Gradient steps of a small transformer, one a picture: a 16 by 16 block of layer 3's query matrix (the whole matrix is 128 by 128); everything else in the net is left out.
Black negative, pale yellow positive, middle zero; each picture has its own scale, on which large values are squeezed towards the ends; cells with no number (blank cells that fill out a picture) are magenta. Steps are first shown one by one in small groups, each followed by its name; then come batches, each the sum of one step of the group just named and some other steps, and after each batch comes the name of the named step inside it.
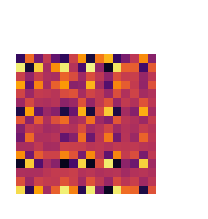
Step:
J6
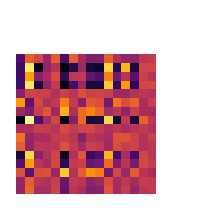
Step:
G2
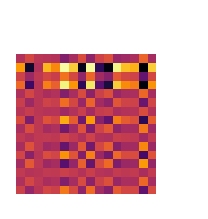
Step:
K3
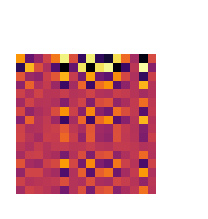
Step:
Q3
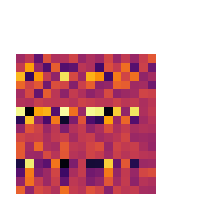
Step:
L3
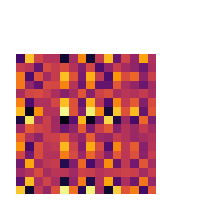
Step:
L3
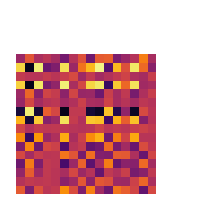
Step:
J6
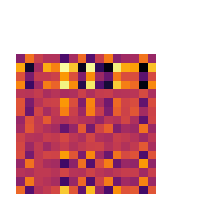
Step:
K3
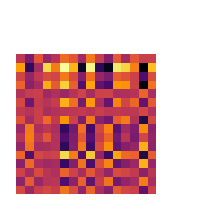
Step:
K3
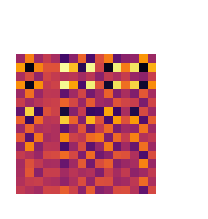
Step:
K3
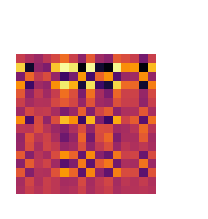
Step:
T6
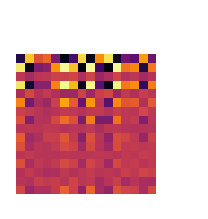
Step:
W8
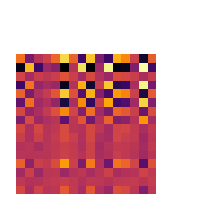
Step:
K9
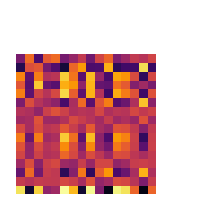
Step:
K9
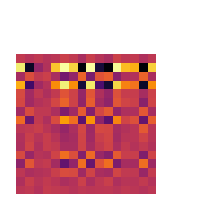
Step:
T6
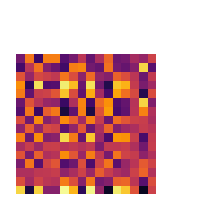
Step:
K9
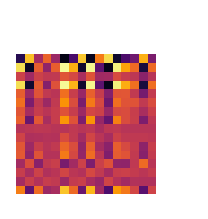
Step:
W8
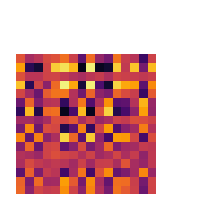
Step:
K9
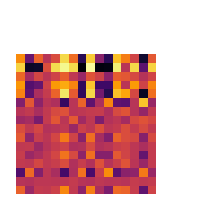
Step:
K9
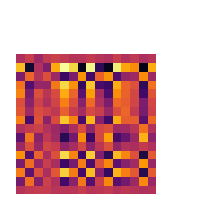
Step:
T6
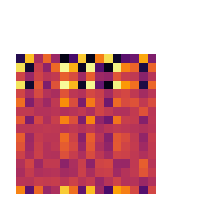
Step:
W8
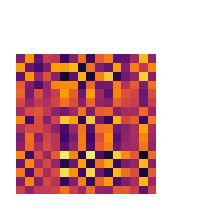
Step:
T6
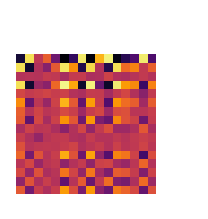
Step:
W8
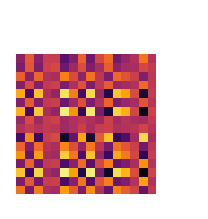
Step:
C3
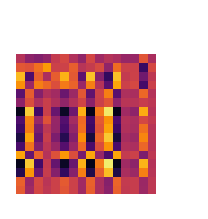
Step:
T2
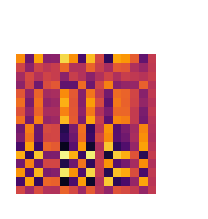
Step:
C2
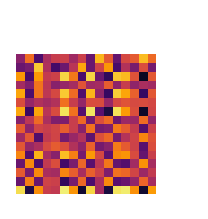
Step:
C2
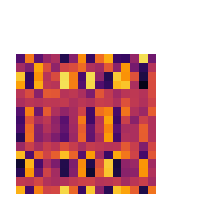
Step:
T2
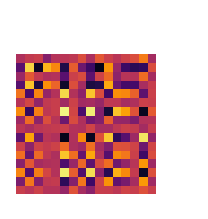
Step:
C2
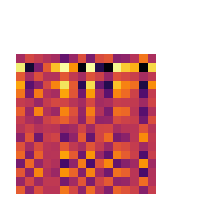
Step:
C3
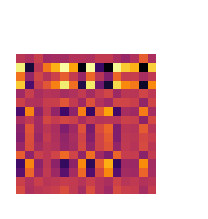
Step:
T2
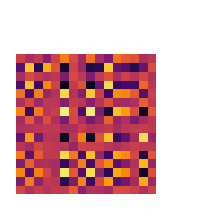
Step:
C2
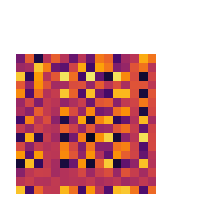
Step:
T2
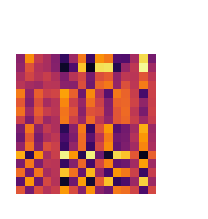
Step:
C2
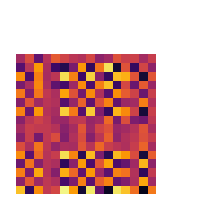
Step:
C3
